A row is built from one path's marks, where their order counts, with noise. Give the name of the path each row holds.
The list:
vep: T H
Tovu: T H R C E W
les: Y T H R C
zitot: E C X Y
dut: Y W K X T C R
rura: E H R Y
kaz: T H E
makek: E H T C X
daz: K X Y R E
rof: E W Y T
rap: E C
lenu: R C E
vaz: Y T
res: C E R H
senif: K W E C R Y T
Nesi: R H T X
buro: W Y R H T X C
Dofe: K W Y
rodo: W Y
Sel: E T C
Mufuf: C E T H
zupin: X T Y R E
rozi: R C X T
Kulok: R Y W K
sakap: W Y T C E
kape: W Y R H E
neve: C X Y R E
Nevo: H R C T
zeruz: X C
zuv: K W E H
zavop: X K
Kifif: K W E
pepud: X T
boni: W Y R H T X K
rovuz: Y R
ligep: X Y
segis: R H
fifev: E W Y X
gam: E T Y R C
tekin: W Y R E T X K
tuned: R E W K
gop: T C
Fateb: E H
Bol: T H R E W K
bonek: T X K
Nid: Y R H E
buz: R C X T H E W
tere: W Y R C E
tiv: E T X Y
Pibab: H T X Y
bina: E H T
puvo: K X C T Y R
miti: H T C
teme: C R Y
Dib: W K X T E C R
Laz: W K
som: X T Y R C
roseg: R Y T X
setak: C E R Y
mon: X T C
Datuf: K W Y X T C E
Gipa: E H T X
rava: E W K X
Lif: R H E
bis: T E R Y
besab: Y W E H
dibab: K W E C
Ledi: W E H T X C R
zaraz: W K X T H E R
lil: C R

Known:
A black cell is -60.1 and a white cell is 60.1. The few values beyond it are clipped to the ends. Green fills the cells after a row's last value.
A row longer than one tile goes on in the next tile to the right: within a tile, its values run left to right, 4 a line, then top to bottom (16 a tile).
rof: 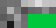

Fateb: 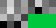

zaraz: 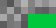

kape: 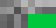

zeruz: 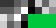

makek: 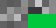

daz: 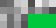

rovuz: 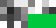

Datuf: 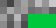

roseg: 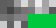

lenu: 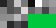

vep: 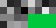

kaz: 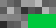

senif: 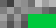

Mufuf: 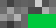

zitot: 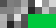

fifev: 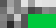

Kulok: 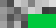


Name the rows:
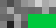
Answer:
sakap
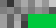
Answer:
dut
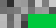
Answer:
puvo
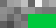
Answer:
rura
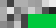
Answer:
Dofe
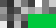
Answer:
teme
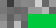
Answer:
les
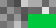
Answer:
Pibab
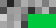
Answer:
bonek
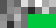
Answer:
tiv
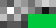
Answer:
Kifif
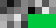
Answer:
mon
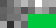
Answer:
bis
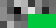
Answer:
segis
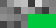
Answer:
Lif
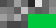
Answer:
res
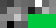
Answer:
Sel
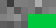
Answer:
Tovu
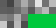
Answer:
som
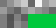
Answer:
Nid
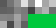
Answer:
zupin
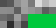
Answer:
tere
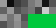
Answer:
miti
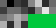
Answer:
gop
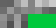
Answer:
tekin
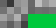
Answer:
Dib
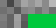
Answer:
buro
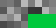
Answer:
Gipa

